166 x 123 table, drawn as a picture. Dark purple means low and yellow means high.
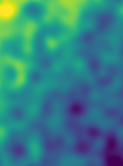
There are no regular stripes. There are no lone odd cells. Neither half mirrors the other. Values rise toward the top left. No single row or column stands out from its neighbours.
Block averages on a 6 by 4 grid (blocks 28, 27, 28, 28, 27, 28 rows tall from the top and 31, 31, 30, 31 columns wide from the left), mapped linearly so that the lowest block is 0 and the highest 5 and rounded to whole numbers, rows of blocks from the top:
5 4 4 2 | 4 3 3 2 | 4 2 2 2 | 3 2 1 2 | 3 2 1 1 | 2 2 1 0
